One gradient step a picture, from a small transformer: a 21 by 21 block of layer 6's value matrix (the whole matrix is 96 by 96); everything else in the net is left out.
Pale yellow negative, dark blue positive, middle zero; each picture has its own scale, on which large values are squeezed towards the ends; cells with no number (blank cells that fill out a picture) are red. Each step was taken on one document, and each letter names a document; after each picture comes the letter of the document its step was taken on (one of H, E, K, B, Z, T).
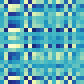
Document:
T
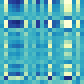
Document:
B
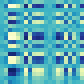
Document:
T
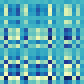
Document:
B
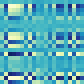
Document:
T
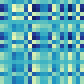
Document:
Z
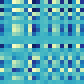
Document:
Z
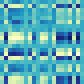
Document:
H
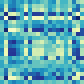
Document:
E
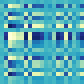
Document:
T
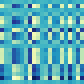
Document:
Z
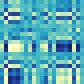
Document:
H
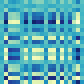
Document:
E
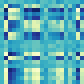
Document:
E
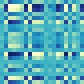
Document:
T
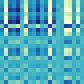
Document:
B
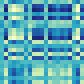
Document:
E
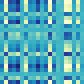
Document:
B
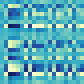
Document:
T
